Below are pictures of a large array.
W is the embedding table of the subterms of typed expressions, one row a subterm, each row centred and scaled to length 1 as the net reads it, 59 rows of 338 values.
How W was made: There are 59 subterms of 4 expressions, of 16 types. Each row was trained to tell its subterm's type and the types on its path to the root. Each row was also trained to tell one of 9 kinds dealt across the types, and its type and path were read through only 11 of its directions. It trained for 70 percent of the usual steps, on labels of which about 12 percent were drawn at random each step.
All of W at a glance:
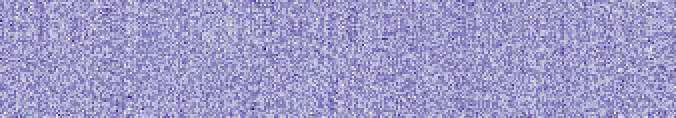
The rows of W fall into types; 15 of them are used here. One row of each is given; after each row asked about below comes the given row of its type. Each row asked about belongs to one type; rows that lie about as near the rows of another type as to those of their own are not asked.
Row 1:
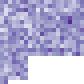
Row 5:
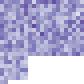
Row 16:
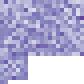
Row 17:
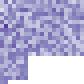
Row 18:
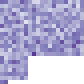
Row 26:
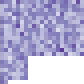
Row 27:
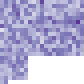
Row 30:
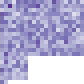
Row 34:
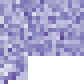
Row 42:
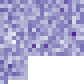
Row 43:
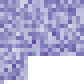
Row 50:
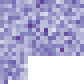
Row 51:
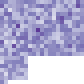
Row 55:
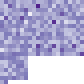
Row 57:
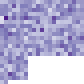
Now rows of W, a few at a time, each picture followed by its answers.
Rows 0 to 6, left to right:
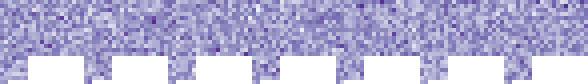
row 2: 34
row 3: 42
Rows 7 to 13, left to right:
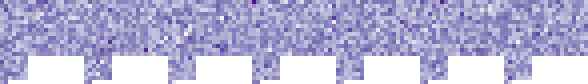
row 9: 26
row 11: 5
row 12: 27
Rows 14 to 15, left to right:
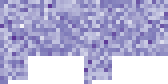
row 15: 30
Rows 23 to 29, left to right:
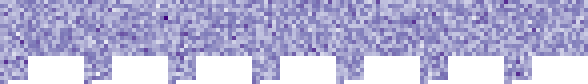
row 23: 30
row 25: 1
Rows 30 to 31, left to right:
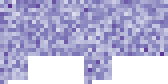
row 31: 50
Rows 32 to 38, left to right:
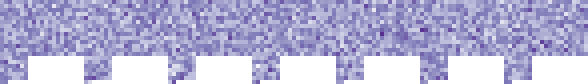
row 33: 42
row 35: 5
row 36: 51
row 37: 57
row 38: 17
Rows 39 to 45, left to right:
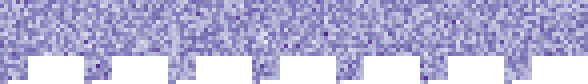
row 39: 17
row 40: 55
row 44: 43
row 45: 27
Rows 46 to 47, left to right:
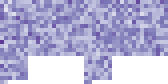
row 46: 55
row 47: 30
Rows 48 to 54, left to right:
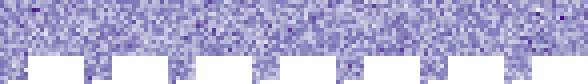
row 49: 17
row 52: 51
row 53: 26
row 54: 55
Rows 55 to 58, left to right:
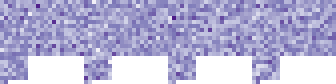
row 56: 51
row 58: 34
